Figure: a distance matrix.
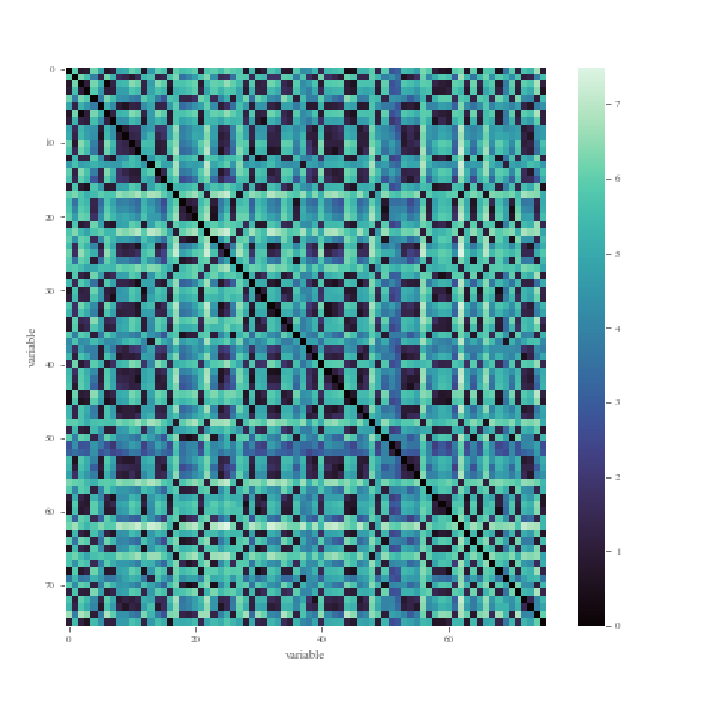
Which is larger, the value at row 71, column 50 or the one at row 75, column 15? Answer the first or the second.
the first
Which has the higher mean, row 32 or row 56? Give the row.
56
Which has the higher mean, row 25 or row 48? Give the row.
48
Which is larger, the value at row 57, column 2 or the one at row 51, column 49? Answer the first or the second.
the first
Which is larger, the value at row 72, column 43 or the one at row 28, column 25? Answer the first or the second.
the second
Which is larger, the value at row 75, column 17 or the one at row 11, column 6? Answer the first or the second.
the second
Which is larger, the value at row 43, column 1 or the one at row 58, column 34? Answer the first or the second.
the second
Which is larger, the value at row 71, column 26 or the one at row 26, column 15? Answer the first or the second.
the first
